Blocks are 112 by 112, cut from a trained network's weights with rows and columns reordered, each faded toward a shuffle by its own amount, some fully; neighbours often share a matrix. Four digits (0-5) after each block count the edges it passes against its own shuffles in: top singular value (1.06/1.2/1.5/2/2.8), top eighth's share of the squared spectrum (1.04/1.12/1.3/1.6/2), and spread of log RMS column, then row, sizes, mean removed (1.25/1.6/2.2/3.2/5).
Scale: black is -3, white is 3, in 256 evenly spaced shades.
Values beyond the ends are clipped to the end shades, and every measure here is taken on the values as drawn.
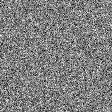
0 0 0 0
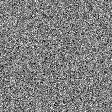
2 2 0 0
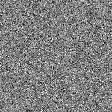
2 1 0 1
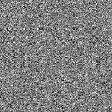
4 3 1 2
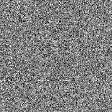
3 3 1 2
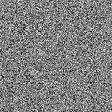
4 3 1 2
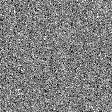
0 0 0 0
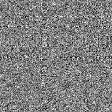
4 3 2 2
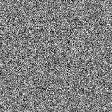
3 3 1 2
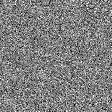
2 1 0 1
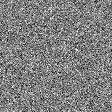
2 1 0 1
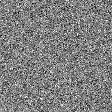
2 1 0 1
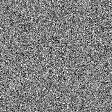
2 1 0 0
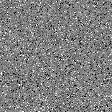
2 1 0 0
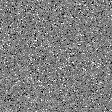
2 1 0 1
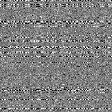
5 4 1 4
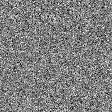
0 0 0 0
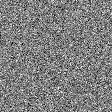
1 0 0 0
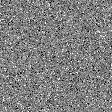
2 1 0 0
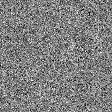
2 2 0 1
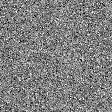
0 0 0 0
